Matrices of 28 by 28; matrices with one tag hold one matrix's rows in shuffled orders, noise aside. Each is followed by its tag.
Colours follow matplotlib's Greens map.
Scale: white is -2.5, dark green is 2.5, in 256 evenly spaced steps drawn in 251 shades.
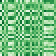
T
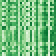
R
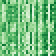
R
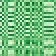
T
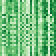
R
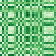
T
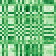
T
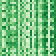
R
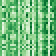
R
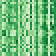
R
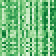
R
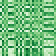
T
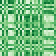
T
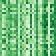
R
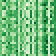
R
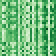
R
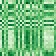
T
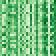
R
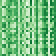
R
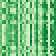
R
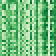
R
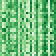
R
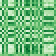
T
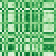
T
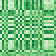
T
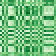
T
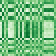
T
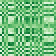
T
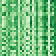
R
